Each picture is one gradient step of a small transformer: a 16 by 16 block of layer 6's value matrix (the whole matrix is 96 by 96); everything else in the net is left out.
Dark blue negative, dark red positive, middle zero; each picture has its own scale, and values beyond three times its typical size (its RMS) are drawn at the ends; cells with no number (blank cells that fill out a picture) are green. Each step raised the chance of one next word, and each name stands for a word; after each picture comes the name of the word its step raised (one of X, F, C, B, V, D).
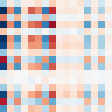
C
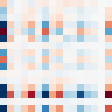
C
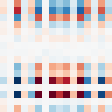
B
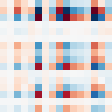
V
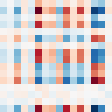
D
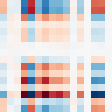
B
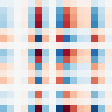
D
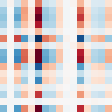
D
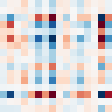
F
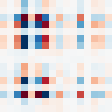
F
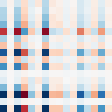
C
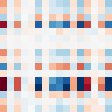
F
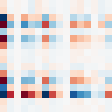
F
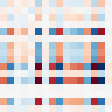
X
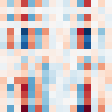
X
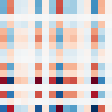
B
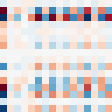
V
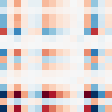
C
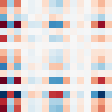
F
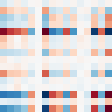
C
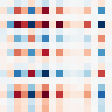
D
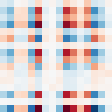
D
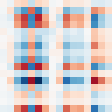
V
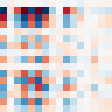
F
